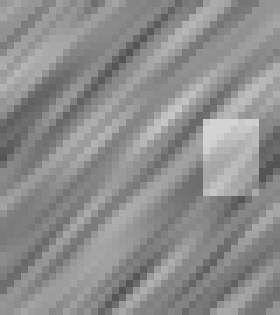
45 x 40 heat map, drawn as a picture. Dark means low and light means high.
Streaks slant up to the right. In the middle right lies a patch that is higher than the rest. Neither half mirrors the other. The values follow a bell shape.
